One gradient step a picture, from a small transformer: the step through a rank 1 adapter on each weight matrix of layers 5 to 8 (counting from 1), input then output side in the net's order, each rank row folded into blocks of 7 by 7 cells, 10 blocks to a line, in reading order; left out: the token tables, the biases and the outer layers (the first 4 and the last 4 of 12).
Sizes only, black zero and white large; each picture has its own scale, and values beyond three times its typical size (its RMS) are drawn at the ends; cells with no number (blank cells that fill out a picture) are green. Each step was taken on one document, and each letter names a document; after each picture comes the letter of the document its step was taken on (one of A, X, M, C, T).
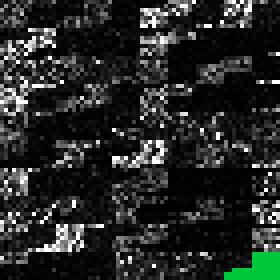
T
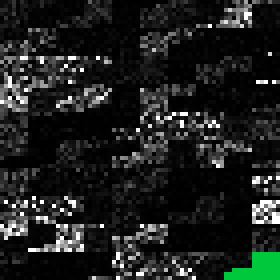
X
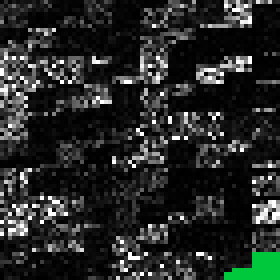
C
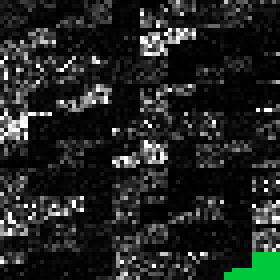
T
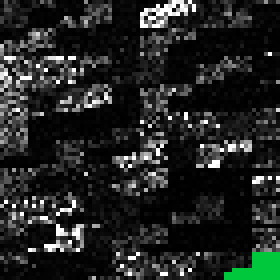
X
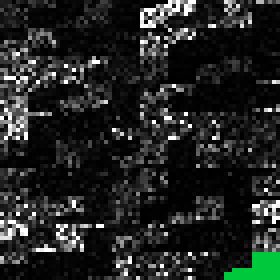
T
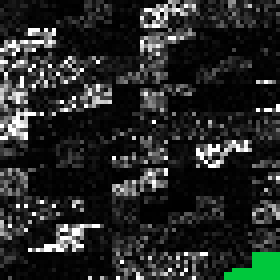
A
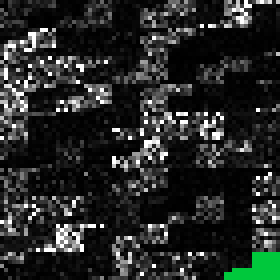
C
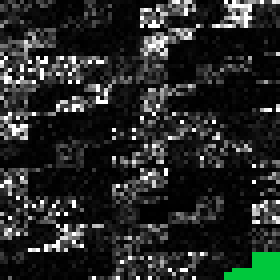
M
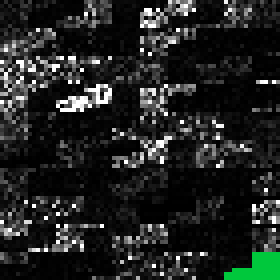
M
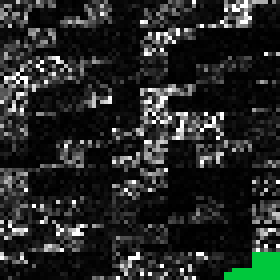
C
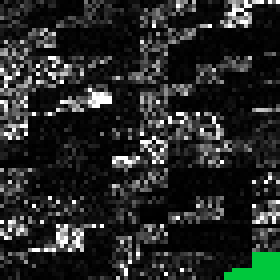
C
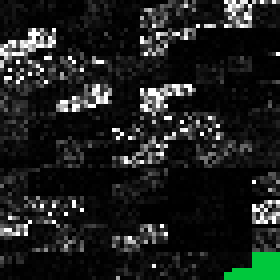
M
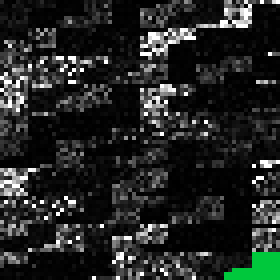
X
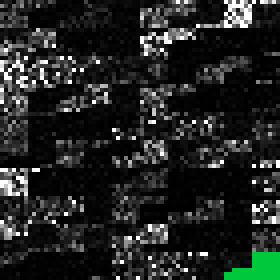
M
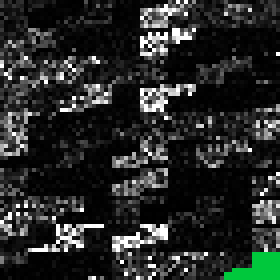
A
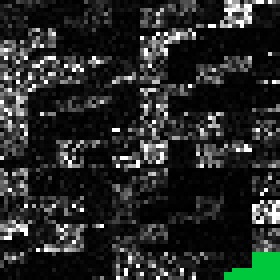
T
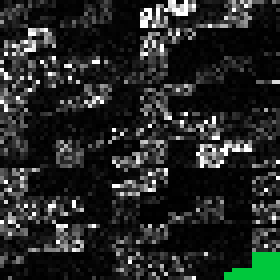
C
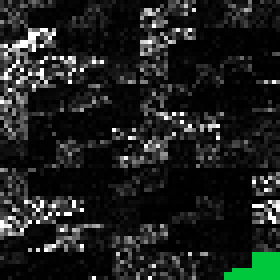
M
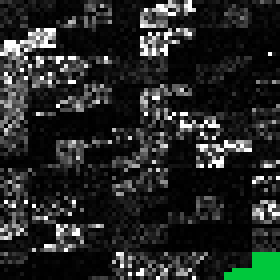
X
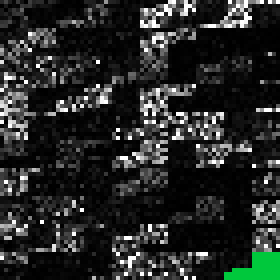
C
